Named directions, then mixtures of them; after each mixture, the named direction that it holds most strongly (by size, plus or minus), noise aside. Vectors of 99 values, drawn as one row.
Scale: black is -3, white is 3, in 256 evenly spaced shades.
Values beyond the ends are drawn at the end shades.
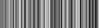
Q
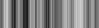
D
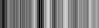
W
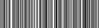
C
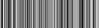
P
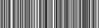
C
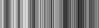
D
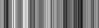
D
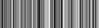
Q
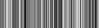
Q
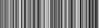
Q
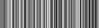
Q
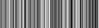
Q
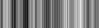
D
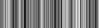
Q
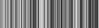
Q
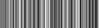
Q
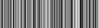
Q
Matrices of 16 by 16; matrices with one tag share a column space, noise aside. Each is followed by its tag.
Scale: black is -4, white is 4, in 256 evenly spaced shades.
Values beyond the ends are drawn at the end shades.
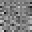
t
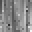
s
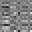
t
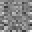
t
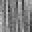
s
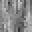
s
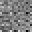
t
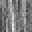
s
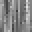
s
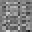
t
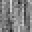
s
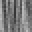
s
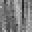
s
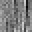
s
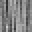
s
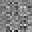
t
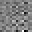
t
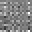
t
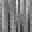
s
